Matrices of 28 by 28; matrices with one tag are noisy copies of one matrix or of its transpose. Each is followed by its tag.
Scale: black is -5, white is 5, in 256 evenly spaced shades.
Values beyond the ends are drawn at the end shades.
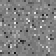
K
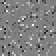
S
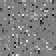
K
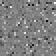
S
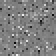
K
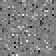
K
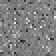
K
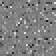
S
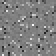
S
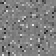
S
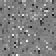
K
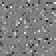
S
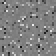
S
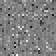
K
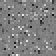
K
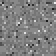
S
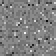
S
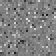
K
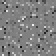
S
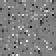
K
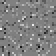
S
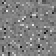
S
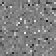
S
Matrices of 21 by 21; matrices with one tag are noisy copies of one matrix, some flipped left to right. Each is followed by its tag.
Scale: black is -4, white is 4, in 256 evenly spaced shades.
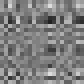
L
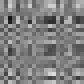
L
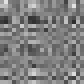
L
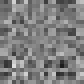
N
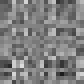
N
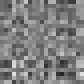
N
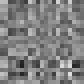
N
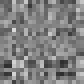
N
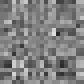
N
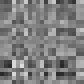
N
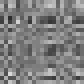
L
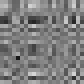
L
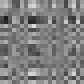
L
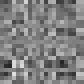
N
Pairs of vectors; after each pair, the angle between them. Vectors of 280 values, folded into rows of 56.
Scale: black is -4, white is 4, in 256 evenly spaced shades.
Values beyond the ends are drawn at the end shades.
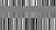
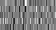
orthogonal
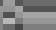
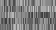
partly opposed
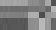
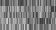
partly opposed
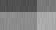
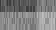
nearly parallel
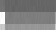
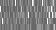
orthogonal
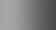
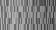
partly aligned
